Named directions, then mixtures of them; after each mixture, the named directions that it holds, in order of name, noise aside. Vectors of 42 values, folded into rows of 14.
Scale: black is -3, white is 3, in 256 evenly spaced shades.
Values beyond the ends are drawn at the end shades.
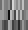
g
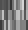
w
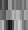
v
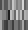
g, v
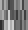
g, v, w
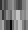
v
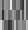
v, w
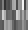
g, w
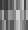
v, w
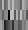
g, v, w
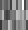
g, w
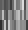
w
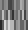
g, v, w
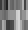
v, w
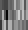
w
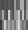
g, w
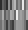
g, v, w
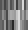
v, w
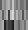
g, v, w
